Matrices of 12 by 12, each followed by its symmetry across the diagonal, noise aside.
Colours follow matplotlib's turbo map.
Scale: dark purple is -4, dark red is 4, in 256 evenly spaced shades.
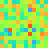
antisymmetric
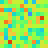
neither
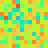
symmetric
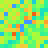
symmetric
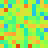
antisymmetric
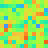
neither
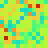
symmetric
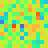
neither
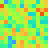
antisymmetric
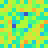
symmetric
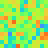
neither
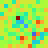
symmetric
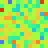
antisymmetric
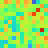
neither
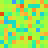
antisymmetric
